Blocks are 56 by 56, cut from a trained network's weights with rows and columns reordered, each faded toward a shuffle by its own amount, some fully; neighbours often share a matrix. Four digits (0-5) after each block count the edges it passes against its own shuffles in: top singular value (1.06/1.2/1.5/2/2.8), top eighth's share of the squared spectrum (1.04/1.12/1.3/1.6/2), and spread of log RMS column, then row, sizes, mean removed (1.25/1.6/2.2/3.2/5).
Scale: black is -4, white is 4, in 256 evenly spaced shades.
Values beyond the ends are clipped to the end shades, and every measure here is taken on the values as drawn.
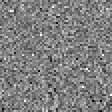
2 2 0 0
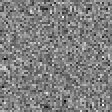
3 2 0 1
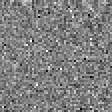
3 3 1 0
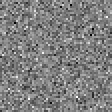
0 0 0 0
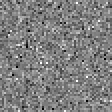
2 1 0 0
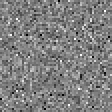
2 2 0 0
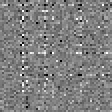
4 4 2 2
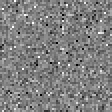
2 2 0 0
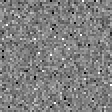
0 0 0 0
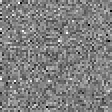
4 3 1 1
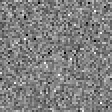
1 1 0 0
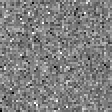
1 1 0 0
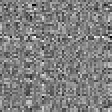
4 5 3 2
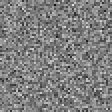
3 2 1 0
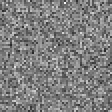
2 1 0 0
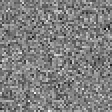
3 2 0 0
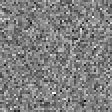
2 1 0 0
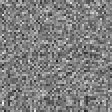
4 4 2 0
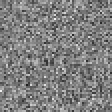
3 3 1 0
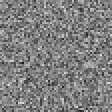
3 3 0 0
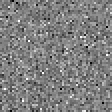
2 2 0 0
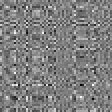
4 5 3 3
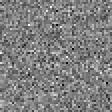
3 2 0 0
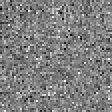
3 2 0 1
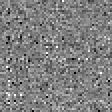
3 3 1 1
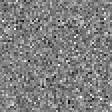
2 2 0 1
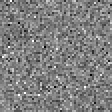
0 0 0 0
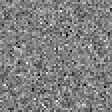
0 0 0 0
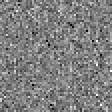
2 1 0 0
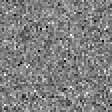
2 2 0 0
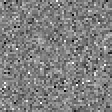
0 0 0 0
